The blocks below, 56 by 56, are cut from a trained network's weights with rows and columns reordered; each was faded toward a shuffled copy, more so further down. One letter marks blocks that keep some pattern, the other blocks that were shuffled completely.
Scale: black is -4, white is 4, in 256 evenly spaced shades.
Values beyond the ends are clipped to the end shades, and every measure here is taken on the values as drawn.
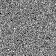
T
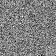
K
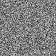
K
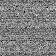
K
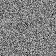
T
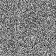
K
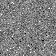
T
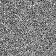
T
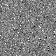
T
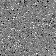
T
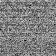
K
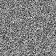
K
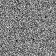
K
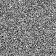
T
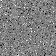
T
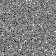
T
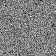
T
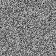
T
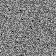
T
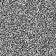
T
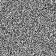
T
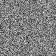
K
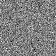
K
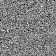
T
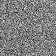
K
